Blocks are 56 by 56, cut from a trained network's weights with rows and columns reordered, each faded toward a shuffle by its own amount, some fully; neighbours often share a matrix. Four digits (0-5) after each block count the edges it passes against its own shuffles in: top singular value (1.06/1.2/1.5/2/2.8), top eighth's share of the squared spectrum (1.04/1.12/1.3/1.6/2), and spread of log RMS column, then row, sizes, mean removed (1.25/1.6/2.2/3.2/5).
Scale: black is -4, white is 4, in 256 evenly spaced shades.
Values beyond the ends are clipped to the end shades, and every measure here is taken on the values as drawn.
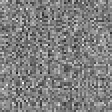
4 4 2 2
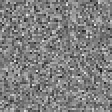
1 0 0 0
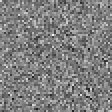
2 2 0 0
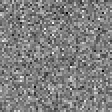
1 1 1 0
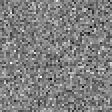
1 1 0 0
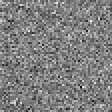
2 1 0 0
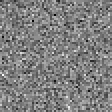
0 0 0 0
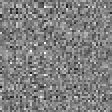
4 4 2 2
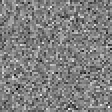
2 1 0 0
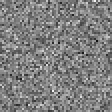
2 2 0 0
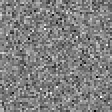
0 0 0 0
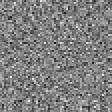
3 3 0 1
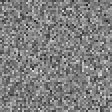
1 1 0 0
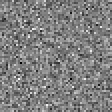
0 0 0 0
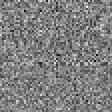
4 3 1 2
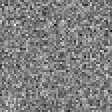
3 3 1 1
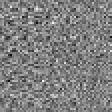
4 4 2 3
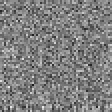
3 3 0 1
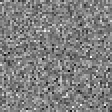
1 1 0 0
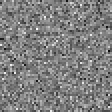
0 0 0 0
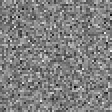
1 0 0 0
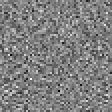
3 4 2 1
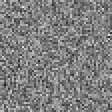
2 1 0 0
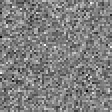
0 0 0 0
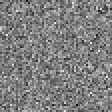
0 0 0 0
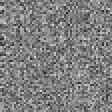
4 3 1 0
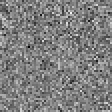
3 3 1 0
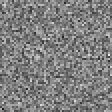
1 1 0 0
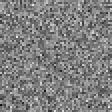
1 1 0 0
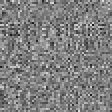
4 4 2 3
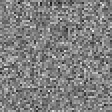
3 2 0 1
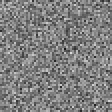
1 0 0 0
